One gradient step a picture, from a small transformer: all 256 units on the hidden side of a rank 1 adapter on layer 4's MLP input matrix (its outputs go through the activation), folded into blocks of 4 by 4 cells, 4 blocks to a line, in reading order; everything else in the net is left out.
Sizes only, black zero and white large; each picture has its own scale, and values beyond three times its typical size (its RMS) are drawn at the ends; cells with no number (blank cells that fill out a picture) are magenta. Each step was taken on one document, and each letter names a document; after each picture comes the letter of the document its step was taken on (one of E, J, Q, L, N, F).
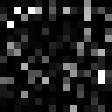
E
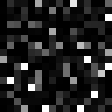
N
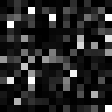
E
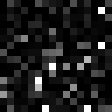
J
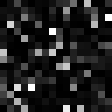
N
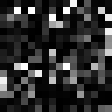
E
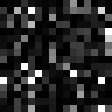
E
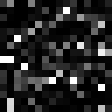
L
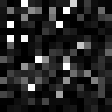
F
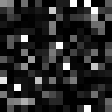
L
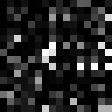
J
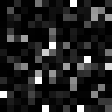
J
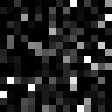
N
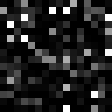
F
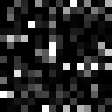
J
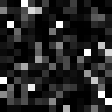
F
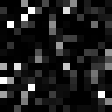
F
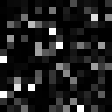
N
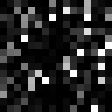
E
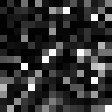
E
